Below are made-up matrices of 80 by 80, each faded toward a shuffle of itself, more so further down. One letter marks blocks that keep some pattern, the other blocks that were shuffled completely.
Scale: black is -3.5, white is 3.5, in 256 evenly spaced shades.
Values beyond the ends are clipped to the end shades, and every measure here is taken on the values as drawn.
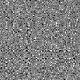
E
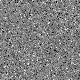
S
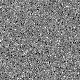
S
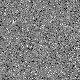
S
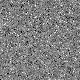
S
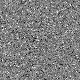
S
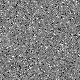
S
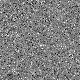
S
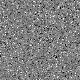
S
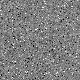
S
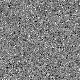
S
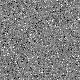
S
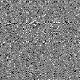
E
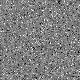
S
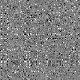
E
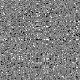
E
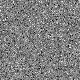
S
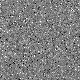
S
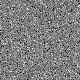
S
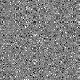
E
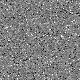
S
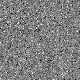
S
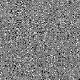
E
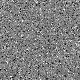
S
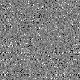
E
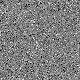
S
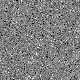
S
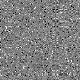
E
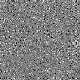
E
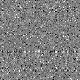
E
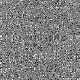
E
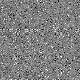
E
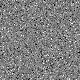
S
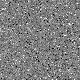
S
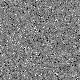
S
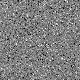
S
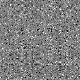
E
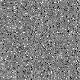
E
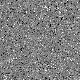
S
